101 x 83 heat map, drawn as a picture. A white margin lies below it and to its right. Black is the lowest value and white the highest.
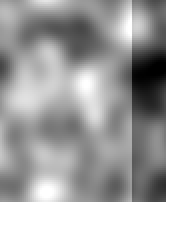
Roughest part: top right. Calmest part: bottom middle. Seam: vertical, 80% of the way across, the left part higher. Ninth with the lowest average: middle right.
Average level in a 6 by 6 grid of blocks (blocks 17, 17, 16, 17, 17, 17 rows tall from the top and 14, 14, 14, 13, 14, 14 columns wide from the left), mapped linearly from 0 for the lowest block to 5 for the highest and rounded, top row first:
4 3 3 3 4 3
3 4 3 3 3 1
4 5 5 5 2 0
4 4 3 4 3 2
3 4 4 3 3 3
3 5 4 3 3 2
